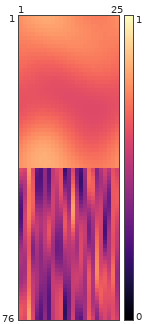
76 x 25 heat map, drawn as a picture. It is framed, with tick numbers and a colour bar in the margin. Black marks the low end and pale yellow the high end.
It is made of 2 by 1 panels. Panel 1,1: high, smooth. Panel 2,1: middling, streaked downward, strong in contrast.
